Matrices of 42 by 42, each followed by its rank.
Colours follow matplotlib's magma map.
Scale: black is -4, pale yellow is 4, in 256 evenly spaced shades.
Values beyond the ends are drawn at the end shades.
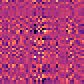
three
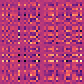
two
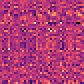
five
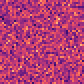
full rank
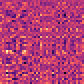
five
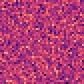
full rank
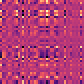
two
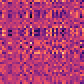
three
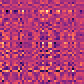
three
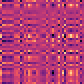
two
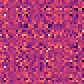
five
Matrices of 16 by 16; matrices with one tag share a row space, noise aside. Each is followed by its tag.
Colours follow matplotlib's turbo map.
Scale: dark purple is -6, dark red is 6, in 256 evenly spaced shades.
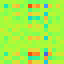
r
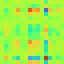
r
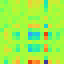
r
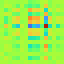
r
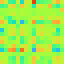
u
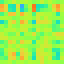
u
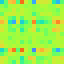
u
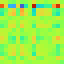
u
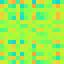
u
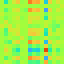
r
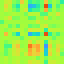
r
